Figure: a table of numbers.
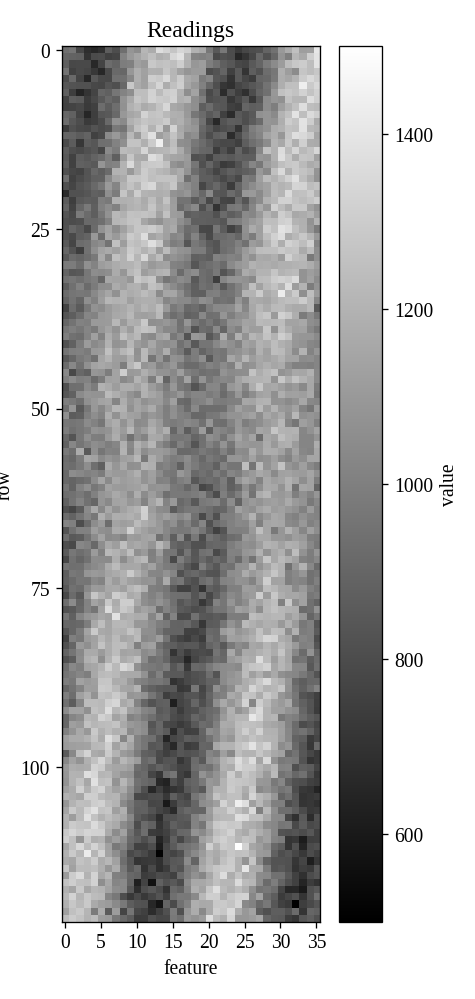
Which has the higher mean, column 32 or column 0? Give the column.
32
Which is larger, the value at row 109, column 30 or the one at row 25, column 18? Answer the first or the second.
the second
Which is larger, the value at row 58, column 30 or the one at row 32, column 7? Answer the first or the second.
the first
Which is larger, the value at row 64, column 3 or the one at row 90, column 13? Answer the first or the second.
the first
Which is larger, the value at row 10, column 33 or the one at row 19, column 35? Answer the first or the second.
the first
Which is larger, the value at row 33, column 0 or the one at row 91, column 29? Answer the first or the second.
the second
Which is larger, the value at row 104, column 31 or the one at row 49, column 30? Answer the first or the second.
the second
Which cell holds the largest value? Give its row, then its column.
111, 24
